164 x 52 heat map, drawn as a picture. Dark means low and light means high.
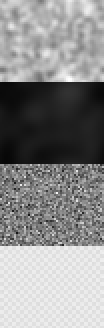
The table splits into 4 rows of 1 panel. Panel 1,1: high, blotchy. Panel 2,1: very low, smooth, faint in contrast. Panel 3,1: middling, fine-grained, strong in contrast. Panel 4,1: very high, checkered, faint in contrast.
